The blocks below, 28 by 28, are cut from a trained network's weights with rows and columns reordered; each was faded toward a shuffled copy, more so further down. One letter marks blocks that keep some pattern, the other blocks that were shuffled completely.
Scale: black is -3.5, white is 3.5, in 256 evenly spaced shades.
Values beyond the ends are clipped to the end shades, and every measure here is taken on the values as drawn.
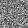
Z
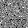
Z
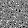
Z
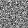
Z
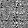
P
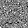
Z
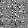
P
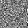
P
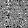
P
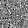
Z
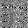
P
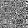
P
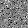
Z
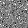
Z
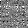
P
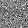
Z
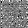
P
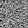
P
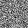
Z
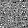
P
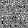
P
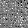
P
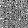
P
